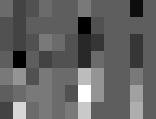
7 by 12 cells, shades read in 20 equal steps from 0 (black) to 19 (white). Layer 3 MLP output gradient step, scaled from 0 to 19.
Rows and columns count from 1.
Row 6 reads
7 8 9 9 8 6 19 11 7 7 12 7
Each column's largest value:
9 16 9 9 8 9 19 11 7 7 13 7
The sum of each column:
48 50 49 56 52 49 63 54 49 49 50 49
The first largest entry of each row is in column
7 3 4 8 7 7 2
